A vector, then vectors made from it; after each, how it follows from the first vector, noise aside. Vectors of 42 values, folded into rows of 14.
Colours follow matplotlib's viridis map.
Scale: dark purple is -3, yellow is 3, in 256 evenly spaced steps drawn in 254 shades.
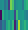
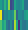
negated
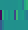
partly zeroed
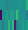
partly zeroed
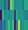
copied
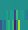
partly zeroed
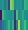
copied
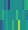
partly zeroed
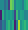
copied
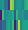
copied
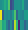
negated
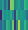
copied
